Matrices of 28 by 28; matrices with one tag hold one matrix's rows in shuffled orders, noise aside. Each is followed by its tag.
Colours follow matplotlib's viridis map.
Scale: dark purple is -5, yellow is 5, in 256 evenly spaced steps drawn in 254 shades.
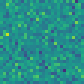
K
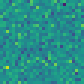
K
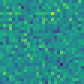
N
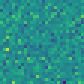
K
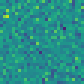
K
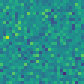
K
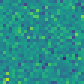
K
